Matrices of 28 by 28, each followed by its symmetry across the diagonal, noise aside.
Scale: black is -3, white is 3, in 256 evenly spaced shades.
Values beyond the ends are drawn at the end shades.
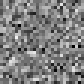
neither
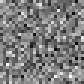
neither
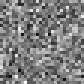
neither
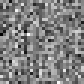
neither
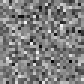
neither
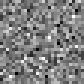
antisymmetric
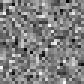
antisymmetric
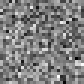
antisymmetric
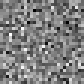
antisymmetric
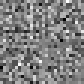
antisymmetric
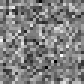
antisymmetric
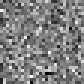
neither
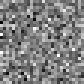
neither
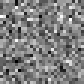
antisymmetric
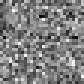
neither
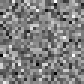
antisymmetric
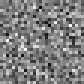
antisymmetric
